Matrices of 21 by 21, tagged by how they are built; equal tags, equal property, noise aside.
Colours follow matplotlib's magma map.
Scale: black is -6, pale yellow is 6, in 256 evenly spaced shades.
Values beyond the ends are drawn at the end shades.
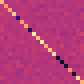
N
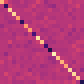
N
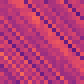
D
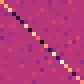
N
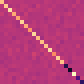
N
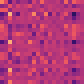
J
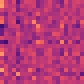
J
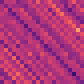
D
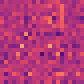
J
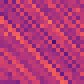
D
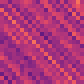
D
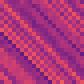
D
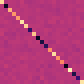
N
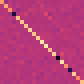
N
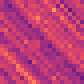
D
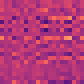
J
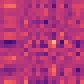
J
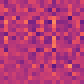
J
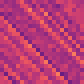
D
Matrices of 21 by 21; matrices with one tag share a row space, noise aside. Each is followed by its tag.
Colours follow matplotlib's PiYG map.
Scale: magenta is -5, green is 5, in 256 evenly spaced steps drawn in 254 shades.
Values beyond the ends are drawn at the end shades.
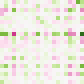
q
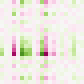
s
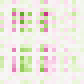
s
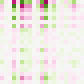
s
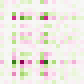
s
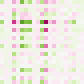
s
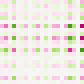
q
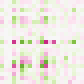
s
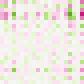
q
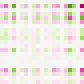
q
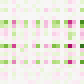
q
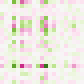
s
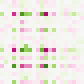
s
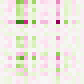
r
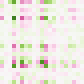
s
